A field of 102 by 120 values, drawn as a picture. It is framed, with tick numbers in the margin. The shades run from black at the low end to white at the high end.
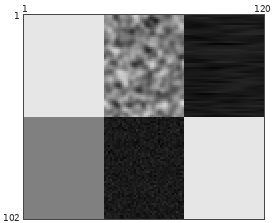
It is made of 2 by 3 panels. Panel 1,1: very high, flat. Panel 1,2: middling, blotchy, strong in contrast. Panel 1,3: very low, streaked across, faint in contrast. Panel 2,1: middling, flat. Panel 2,2: very low, fine-grained, faint in contrast. Panel 2,3: very high, flat.
